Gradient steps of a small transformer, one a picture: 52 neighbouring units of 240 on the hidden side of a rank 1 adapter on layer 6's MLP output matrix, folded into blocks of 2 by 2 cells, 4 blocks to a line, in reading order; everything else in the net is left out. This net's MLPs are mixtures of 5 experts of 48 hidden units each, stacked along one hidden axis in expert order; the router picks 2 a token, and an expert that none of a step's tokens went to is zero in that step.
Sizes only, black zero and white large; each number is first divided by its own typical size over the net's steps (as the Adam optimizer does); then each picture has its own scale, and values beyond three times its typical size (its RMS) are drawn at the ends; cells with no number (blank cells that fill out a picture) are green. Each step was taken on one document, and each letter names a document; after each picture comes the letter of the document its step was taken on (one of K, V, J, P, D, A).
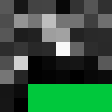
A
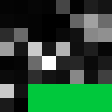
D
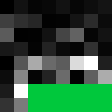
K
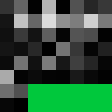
A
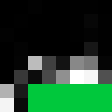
D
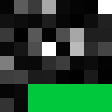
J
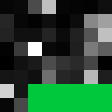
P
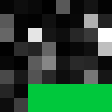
P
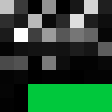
A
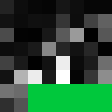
K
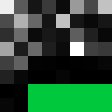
A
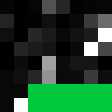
P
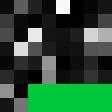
P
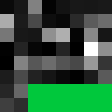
K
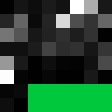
A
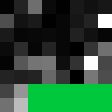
K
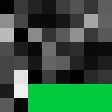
K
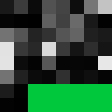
A
